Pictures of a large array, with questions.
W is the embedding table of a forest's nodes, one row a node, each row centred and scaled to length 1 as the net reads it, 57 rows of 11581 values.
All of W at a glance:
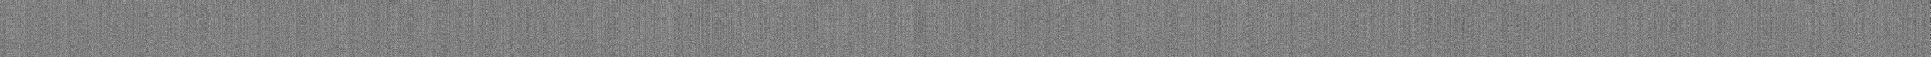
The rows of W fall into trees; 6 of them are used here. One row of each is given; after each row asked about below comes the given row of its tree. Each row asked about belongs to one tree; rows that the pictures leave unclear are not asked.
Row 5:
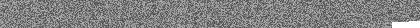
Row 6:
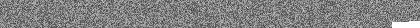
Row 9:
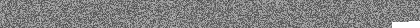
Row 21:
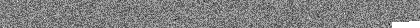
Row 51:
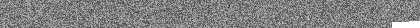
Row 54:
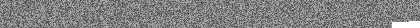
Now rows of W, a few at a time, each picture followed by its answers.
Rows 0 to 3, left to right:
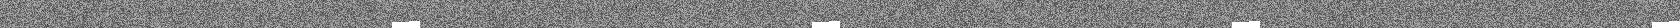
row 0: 51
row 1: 51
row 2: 21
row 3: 51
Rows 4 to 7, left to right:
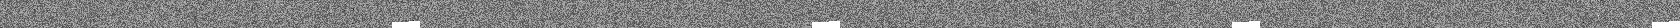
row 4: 9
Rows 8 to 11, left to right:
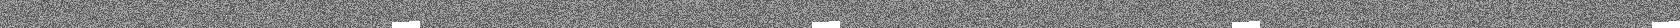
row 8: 5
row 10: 5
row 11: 5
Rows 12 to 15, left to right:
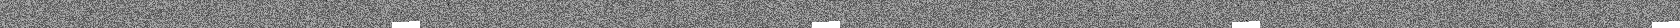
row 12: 51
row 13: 9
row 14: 9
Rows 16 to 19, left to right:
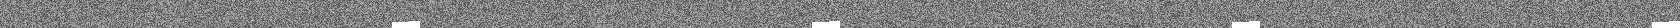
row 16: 9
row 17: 5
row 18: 6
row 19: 6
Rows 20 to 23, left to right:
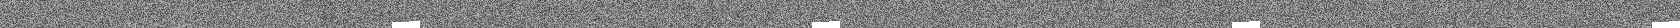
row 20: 5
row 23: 5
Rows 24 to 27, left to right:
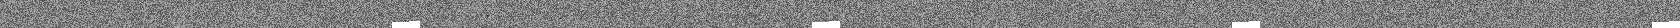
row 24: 5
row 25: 9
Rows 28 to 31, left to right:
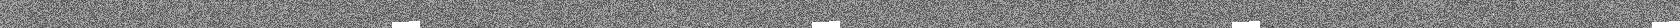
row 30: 5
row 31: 9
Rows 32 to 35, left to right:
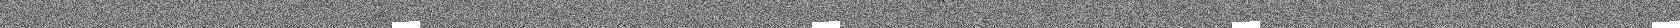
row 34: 51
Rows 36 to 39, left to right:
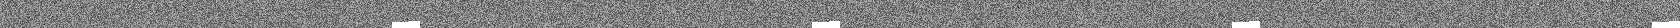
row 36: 9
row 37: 5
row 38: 5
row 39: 54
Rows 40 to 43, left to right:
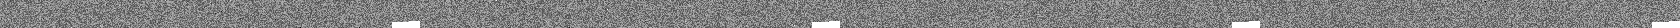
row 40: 9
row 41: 51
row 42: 9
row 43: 21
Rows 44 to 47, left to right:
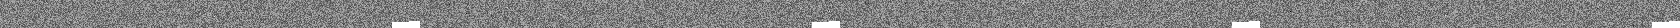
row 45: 54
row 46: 54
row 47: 54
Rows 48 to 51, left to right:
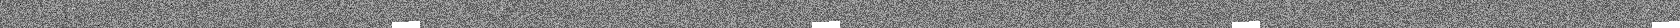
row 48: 9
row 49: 51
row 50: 5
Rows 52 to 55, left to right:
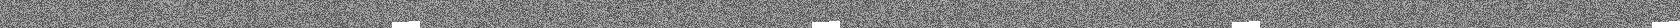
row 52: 9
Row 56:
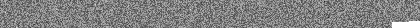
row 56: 54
